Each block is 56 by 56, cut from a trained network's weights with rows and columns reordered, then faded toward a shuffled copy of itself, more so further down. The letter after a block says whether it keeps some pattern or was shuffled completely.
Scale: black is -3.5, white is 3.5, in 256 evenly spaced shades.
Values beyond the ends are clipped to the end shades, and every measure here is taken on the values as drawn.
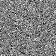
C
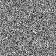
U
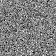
C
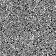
C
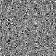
U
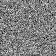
C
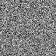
U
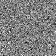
U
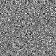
U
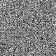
U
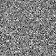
U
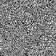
U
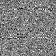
U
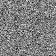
C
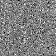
U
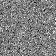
C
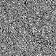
U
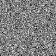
U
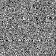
U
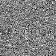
U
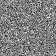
C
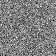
C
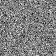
C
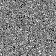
C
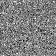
C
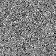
U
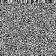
U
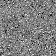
C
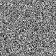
U
